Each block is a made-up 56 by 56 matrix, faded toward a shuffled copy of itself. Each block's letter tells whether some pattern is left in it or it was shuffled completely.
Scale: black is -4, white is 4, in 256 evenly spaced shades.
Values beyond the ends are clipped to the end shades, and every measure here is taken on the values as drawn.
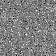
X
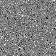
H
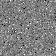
X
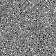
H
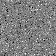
X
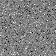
X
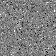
H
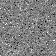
X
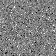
X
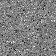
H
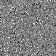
X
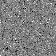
X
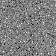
X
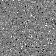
H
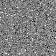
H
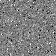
X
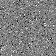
X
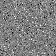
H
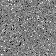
X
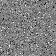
H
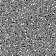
H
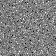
X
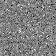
X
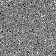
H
